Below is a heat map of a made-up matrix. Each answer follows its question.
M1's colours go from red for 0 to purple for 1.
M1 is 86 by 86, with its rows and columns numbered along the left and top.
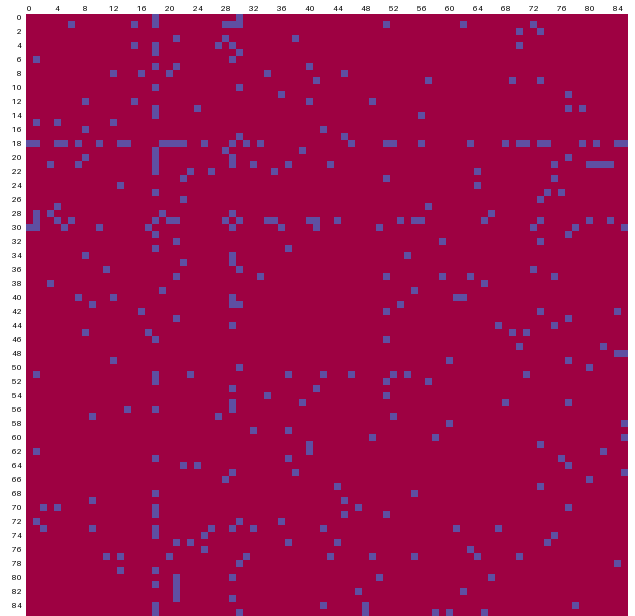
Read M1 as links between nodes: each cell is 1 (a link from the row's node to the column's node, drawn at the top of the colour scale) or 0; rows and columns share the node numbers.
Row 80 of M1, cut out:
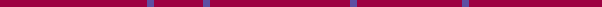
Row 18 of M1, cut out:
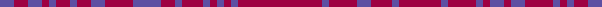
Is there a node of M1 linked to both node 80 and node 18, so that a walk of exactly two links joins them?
yes
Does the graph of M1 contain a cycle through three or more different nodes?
yes
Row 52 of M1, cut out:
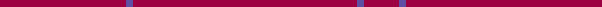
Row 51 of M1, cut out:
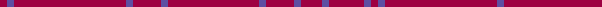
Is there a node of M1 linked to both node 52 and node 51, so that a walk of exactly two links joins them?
yes
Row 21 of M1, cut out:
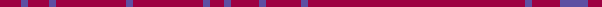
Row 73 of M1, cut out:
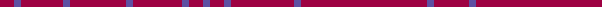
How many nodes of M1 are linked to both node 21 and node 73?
3
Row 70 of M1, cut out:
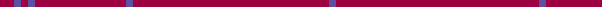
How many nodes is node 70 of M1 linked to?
5
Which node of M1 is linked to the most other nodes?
node 18
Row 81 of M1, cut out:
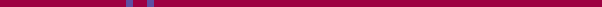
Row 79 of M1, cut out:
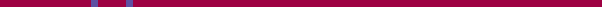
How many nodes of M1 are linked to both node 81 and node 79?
1
